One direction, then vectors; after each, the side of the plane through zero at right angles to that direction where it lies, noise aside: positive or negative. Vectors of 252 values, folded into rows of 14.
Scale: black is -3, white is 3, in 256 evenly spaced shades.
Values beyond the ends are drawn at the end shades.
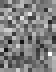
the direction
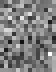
positive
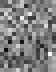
positive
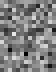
negative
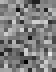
positive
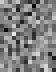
negative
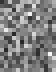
positive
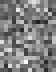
negative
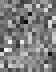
negative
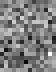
positive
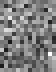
positive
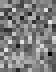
negative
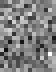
positive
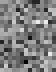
positive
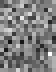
positive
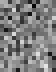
negative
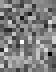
negative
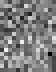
negative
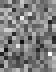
positive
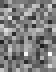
positive
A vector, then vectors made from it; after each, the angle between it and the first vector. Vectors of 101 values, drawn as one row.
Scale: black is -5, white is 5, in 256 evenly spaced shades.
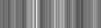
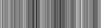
nearly opposite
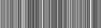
partly opposed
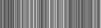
partly aligned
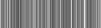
orthogonal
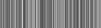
partly aligned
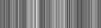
nearly parallel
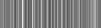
orthogonal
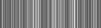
partly aligned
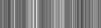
nearly parallel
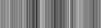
nearly opposite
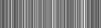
orthogonal
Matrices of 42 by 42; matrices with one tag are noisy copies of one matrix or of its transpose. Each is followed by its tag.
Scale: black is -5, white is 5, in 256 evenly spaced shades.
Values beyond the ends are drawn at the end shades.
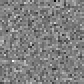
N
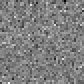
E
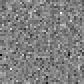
N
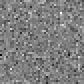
N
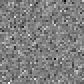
E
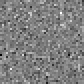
N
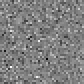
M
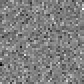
E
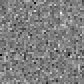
N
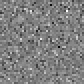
M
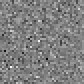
M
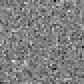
N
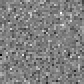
N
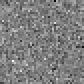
N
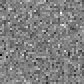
N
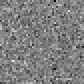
N
